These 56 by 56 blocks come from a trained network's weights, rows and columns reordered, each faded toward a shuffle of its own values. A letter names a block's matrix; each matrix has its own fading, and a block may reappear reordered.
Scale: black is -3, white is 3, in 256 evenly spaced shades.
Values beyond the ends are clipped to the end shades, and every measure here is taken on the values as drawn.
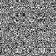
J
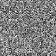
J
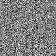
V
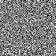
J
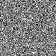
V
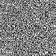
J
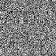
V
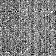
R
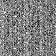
R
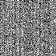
R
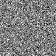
V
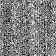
R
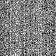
R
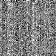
R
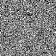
V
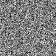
V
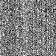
R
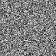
J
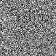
J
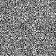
J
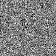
V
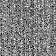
R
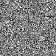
V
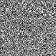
J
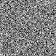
J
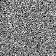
V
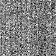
R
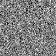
J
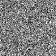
V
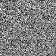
V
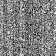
R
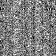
R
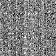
R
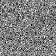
V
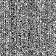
R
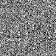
J
